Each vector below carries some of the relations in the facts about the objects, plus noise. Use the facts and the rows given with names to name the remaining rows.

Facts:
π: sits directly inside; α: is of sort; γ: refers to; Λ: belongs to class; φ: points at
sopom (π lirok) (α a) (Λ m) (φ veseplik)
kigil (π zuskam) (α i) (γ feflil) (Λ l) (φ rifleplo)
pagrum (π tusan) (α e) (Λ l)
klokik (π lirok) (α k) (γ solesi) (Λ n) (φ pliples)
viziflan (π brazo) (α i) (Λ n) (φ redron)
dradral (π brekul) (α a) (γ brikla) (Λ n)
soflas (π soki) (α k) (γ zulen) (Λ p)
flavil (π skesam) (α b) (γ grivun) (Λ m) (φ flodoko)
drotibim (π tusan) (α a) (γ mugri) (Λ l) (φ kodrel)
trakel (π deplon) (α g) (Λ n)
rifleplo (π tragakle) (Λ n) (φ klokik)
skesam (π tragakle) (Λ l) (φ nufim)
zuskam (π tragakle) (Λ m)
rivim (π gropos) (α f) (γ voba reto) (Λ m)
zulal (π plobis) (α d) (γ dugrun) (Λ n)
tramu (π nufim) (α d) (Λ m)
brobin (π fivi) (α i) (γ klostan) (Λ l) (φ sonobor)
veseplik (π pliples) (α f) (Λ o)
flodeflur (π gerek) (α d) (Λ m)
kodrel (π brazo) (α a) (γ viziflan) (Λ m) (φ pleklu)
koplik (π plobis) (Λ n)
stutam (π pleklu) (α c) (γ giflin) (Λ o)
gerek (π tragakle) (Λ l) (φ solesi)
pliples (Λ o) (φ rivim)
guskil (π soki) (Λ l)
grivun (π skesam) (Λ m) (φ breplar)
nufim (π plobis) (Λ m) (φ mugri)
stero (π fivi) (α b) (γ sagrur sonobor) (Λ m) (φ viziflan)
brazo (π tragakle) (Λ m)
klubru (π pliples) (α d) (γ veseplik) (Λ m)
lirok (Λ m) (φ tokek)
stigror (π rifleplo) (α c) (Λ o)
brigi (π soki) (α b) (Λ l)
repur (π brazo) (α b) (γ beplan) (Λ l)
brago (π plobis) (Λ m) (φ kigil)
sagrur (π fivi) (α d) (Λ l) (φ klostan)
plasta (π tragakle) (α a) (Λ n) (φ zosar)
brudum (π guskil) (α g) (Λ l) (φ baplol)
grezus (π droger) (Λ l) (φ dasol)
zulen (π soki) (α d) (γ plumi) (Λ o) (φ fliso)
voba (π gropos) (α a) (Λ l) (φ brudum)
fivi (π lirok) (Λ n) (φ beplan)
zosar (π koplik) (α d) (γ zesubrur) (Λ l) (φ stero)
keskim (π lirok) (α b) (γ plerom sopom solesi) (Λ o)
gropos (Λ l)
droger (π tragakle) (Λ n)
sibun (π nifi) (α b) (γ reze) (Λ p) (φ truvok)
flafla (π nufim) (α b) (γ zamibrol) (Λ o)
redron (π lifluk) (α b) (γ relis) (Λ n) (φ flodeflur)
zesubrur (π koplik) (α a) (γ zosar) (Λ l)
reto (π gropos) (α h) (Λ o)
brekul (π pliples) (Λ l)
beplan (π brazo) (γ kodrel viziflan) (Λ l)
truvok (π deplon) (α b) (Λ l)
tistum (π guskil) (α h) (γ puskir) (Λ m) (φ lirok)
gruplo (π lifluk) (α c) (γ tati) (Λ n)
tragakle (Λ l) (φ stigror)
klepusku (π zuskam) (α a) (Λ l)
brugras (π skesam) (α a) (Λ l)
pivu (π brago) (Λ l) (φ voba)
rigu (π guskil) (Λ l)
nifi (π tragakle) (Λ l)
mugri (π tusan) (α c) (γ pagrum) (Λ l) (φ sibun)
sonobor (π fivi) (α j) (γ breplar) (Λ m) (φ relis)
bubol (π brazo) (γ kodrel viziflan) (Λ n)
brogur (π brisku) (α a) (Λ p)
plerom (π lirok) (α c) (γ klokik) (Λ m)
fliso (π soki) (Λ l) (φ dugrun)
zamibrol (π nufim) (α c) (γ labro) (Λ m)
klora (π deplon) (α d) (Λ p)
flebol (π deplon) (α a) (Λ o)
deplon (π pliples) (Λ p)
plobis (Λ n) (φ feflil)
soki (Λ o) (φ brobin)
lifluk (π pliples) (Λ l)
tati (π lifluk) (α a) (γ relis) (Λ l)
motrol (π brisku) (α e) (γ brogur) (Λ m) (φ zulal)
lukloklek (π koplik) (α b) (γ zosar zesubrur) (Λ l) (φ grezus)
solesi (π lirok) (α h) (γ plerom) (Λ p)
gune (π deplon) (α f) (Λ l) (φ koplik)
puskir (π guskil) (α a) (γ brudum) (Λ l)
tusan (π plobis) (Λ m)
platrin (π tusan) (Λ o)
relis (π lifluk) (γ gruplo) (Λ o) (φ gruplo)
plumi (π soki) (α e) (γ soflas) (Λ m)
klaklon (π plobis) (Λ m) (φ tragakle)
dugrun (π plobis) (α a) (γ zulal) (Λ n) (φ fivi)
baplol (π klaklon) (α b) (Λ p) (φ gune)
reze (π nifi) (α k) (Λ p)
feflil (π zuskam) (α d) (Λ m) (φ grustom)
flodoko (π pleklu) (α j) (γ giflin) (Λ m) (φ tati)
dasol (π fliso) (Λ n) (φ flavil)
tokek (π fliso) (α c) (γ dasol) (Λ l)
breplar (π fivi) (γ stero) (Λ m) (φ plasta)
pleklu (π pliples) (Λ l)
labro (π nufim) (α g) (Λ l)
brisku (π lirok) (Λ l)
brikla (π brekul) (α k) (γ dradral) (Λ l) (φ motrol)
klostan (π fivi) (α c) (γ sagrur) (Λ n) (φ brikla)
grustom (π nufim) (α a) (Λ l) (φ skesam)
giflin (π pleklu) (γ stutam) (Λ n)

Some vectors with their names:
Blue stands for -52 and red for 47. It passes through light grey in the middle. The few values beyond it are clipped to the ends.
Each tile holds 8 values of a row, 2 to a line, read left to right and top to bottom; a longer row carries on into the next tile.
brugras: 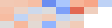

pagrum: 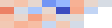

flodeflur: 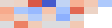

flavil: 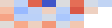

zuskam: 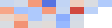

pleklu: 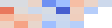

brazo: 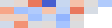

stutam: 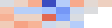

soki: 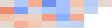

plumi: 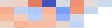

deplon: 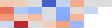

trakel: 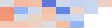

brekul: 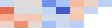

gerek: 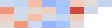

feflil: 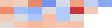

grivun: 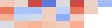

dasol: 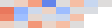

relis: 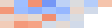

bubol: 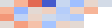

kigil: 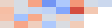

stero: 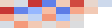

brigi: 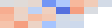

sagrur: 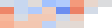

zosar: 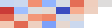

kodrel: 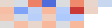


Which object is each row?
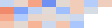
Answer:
klostan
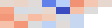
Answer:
zesubrur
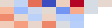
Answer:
flodoko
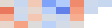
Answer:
fliso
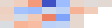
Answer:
stigror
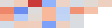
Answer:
plasta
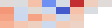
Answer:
brikla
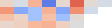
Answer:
sopom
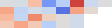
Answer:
brobin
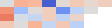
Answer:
dradral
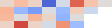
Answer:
solesi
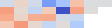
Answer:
truvok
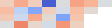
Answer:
reze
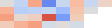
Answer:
zulen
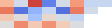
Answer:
motrol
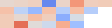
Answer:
soflas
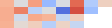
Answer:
brudum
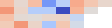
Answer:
tati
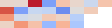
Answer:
redron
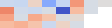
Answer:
pivu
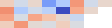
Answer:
drotibim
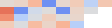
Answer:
dugrun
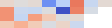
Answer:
gune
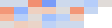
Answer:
rifleplo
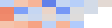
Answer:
zulal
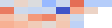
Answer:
mugri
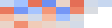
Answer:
breplar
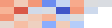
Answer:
puskir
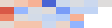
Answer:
koplik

